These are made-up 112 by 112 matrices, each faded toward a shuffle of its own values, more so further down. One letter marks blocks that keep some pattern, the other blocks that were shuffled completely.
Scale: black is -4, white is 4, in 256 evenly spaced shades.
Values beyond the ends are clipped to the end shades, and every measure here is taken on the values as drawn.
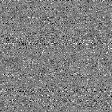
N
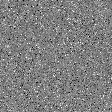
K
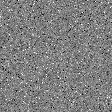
K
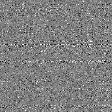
N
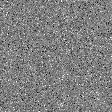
K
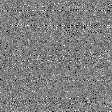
N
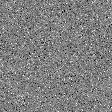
K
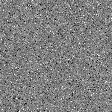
K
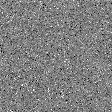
K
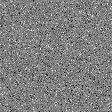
K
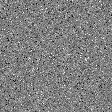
K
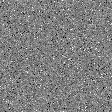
K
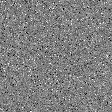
K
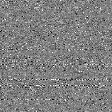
N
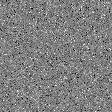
K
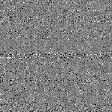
N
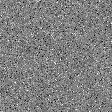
K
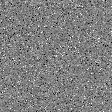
K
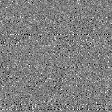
N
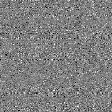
N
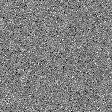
K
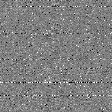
N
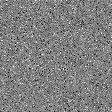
K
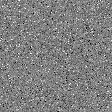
K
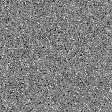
K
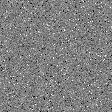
K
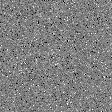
K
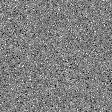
K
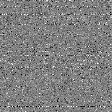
N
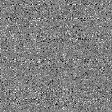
N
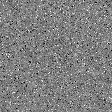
K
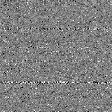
N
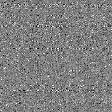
N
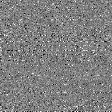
N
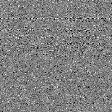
N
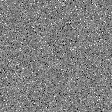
K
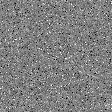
K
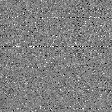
N
